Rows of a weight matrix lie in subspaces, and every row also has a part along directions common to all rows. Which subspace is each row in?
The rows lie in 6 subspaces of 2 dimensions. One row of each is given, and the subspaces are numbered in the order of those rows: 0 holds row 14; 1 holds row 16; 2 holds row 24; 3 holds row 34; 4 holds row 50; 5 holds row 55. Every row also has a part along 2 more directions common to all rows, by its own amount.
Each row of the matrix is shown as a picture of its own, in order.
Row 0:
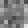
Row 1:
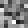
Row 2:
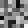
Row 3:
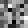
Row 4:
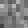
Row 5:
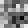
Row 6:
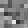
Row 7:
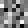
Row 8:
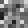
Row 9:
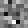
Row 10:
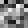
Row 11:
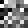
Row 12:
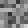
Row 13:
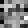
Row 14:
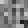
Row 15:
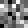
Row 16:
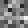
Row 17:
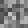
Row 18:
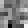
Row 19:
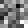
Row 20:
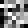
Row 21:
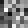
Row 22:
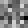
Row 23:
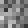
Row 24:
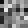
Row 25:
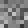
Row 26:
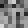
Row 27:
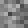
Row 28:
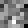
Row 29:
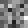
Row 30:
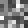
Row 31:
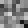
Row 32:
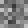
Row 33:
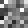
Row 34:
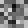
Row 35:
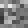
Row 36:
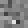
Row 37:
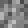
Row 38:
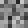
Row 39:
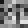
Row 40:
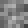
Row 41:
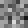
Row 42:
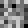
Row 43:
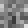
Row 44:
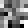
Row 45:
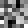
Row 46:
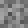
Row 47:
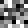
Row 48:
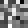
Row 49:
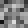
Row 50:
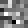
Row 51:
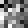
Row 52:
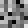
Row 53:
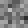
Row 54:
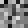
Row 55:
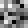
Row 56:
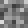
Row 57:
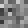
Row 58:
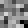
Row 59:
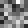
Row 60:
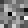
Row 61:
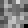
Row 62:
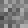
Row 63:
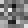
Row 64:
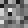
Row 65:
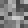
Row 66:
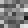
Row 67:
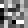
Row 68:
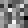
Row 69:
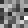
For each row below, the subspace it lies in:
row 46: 0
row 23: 2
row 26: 0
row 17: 0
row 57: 5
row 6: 4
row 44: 4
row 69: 2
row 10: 4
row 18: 4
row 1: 4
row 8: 3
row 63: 3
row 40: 5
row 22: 1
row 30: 5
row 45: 5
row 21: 2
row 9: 4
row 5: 5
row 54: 1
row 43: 0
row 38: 1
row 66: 2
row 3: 1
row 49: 3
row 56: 3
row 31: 0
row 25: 2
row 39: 0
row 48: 1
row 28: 1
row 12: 2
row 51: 2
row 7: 2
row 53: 1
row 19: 0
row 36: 4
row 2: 5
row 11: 3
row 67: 4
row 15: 0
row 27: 5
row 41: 1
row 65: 5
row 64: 5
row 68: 1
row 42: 3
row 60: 2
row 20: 4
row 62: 2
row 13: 2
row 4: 0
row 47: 4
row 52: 5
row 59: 3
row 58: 0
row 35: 5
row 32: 3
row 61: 3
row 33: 3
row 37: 0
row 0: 3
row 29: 1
